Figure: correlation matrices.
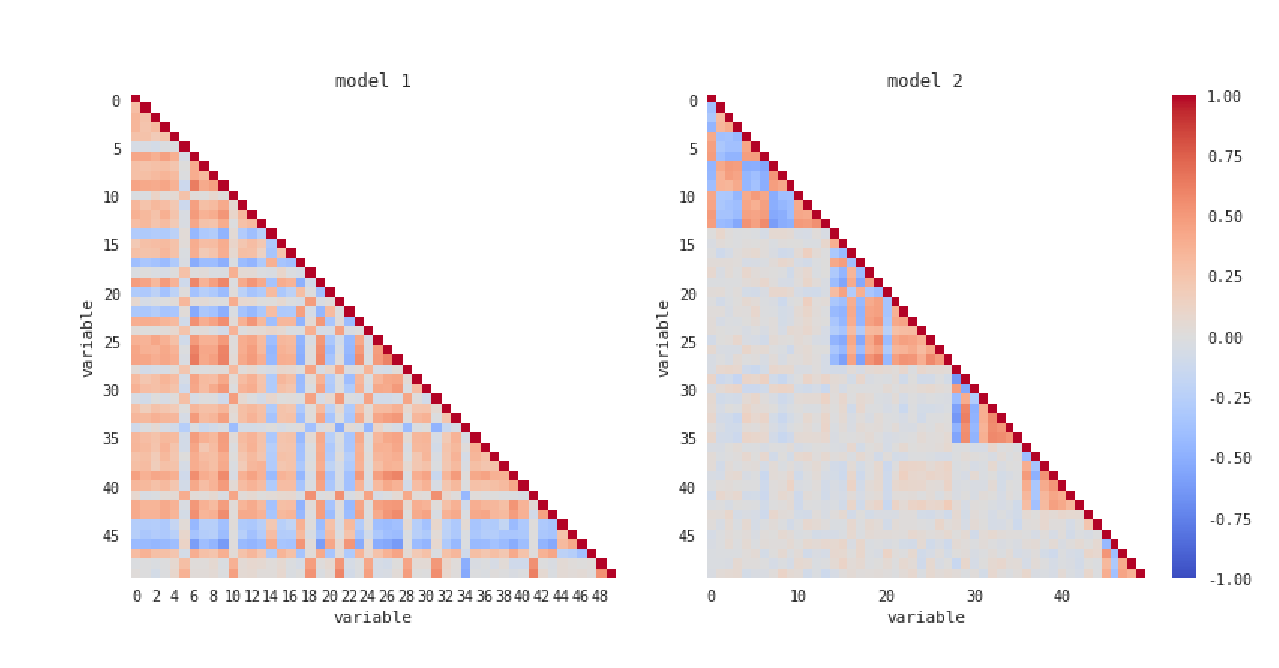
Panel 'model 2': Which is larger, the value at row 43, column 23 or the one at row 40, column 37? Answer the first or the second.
the first
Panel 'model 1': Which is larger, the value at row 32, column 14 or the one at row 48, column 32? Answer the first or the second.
the second
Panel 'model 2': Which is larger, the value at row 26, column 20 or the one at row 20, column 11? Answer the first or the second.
the second
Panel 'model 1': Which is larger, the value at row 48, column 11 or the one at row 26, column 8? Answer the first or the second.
the second
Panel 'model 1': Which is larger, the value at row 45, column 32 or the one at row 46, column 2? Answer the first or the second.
the first
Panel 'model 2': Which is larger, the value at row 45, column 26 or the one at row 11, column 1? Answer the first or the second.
the first
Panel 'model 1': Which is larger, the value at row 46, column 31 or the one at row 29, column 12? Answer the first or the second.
the second
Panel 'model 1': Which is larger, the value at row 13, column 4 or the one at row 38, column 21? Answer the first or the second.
the first
